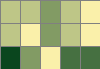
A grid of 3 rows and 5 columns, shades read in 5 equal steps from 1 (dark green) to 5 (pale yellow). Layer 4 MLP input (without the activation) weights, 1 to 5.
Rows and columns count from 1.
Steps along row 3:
up up down same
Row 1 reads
4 4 3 4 5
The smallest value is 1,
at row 3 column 1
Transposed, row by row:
4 4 1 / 4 5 3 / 3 3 5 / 4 4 2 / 5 5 2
